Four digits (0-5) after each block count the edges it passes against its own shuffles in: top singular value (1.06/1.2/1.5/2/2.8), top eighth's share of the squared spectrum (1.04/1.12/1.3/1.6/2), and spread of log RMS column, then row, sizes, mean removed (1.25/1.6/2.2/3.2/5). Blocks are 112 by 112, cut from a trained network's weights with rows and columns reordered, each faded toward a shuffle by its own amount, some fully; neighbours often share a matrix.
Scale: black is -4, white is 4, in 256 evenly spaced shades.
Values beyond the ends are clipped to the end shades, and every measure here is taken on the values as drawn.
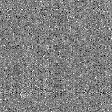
3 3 1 2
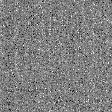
3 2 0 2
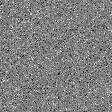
0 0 0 0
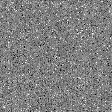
2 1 0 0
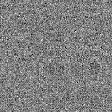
4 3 1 1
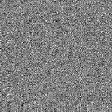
4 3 2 2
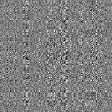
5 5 4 3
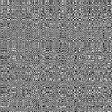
5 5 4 4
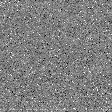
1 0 0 0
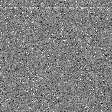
2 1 1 0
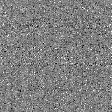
3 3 1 2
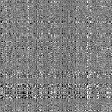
4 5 3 4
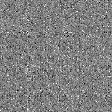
3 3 1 2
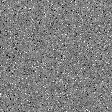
0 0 0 0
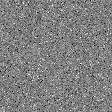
0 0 0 0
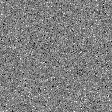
1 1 0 0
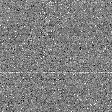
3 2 1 1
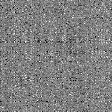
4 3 1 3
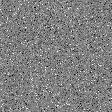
0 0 0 0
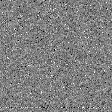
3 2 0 1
